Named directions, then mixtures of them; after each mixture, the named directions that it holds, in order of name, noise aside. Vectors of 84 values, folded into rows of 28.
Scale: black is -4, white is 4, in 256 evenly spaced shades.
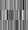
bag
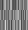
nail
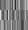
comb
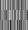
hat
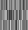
bag, hat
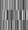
bag, nail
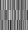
hat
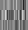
bag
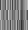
comb, hat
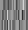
bag, nail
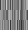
comb, hat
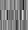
bag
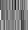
comb, nail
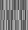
bag, nail
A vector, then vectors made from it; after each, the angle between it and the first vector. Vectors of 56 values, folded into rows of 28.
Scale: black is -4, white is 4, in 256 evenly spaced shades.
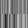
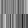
partly opposed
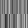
nearly parallel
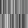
partly opposed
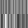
nearly opposite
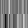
nearly parallel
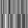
nearly opposite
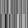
nearly parallel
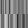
nearly opposite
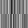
orthogonal
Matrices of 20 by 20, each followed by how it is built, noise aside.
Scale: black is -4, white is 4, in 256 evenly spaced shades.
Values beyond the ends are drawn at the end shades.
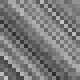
Toeplitz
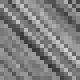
Toeplitz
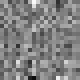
low rank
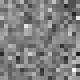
low rank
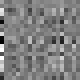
low rank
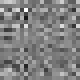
low rank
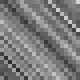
Toeplitz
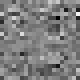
low rank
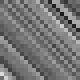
Toeplitz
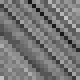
Toeplitz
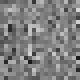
low rank
